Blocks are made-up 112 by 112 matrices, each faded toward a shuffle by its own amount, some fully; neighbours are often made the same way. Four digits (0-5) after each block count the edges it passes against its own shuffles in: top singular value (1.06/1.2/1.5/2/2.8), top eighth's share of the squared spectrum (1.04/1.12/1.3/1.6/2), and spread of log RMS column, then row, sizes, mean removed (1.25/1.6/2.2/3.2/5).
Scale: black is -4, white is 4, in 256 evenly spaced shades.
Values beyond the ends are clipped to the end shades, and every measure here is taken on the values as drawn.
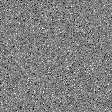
0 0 0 0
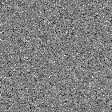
0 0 0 0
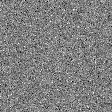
0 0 0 0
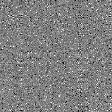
4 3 2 1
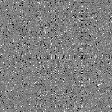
4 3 2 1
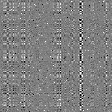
5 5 3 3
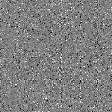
4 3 2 1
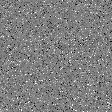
0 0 0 0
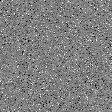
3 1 0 0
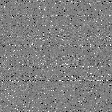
4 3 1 2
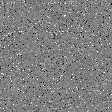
2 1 0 0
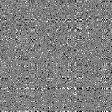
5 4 2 3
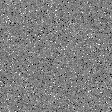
2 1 0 0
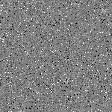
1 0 0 0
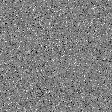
2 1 0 0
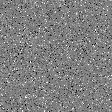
0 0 0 0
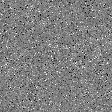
0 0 0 0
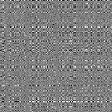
5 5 4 4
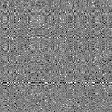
5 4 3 3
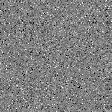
3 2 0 0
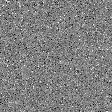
1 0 0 0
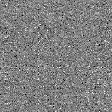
4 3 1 1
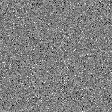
3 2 1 1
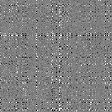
5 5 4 3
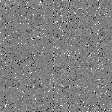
4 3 2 1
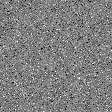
1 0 0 0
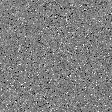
0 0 0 0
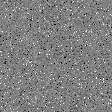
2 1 0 0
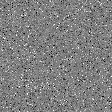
2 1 0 0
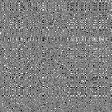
5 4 3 3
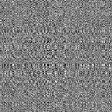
5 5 3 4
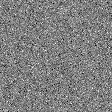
2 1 0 0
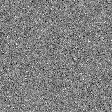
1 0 0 0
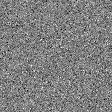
1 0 0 0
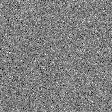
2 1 0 0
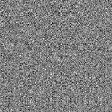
4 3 2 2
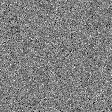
1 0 0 0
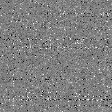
2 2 2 2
